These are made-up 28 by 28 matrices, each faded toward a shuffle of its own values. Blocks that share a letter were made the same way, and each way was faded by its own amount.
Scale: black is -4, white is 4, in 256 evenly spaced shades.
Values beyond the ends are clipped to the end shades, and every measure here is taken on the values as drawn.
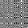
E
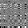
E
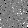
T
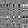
E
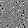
T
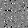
T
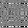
E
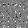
T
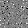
T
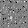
T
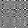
E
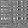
E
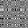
E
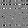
E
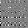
E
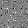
T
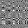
E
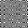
E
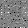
T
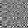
E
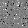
T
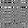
E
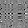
E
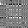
E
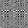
E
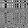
E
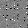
T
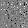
T
